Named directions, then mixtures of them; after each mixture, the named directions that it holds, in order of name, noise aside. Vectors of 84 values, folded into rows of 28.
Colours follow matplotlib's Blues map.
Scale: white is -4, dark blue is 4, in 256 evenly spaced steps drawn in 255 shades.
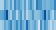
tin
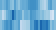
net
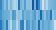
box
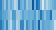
box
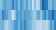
box, net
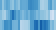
net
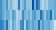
box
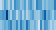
tin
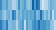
box, net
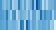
box, tin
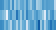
tin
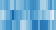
net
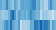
net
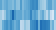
net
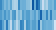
box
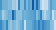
box, net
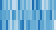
box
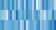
box, tin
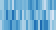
net, tin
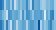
box, tin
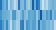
box
